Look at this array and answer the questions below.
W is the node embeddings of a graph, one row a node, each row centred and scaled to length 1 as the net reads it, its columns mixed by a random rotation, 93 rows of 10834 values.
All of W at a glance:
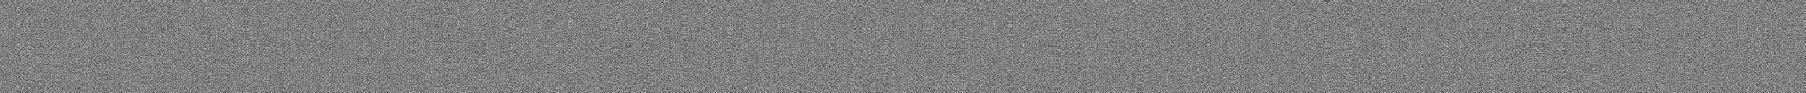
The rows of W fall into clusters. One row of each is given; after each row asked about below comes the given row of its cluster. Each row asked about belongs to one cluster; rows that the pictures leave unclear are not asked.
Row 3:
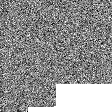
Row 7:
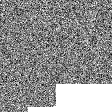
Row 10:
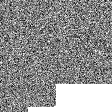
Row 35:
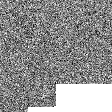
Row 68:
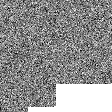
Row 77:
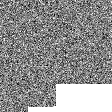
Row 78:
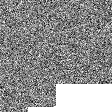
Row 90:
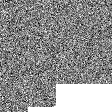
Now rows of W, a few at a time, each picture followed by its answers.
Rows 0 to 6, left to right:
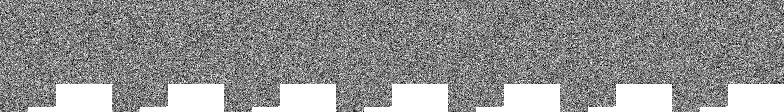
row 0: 35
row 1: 35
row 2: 90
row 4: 68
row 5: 77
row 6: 78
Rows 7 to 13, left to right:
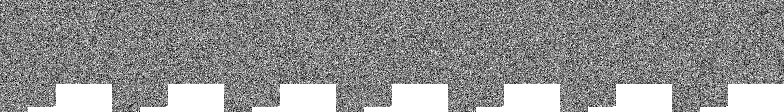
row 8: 3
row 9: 7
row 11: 3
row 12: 77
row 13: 35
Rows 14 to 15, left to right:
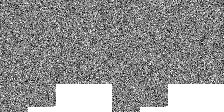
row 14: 7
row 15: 90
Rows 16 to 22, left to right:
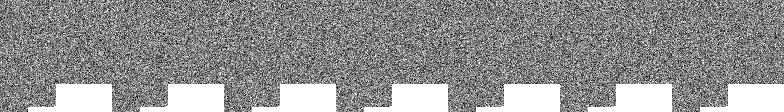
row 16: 10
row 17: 78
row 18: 90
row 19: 78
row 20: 77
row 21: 7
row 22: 77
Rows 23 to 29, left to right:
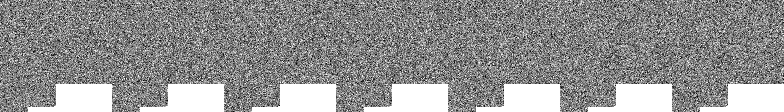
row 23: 10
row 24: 7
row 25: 35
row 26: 7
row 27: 77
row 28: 78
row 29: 78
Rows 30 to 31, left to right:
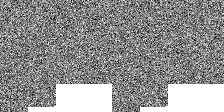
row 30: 68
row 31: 77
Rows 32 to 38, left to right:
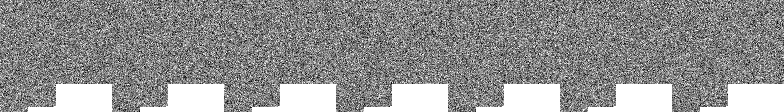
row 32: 78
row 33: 10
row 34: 7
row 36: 10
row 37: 78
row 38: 35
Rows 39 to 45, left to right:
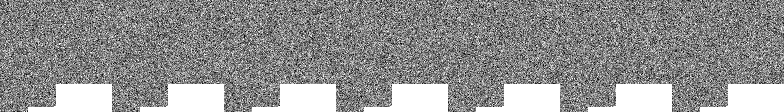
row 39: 3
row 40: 68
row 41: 35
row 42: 78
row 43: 68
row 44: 7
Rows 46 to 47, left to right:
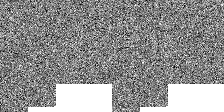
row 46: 68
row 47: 77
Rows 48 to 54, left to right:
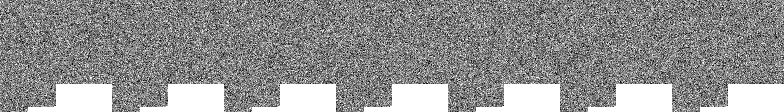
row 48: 35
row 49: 7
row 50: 78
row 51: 68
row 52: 35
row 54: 77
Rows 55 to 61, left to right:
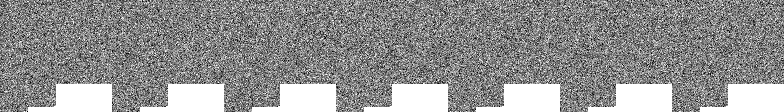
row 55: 3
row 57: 35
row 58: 78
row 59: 90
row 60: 68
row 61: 90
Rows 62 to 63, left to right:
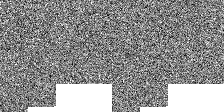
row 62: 35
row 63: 68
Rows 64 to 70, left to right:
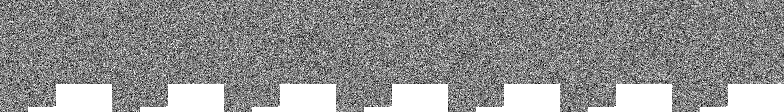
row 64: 77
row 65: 3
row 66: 10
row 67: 77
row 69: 35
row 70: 7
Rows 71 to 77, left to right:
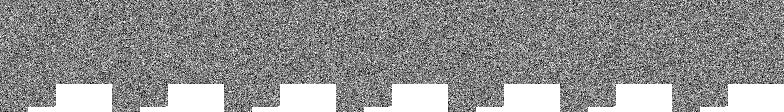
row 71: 68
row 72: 77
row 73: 3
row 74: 90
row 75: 68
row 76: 78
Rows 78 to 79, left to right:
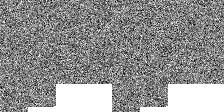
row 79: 90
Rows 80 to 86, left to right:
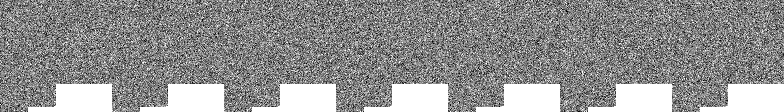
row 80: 68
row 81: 77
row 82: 78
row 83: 3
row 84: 90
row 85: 3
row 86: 7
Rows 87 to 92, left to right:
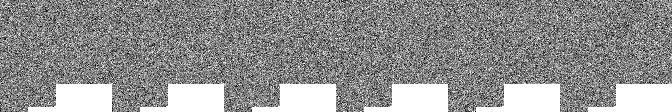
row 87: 68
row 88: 68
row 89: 10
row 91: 3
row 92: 68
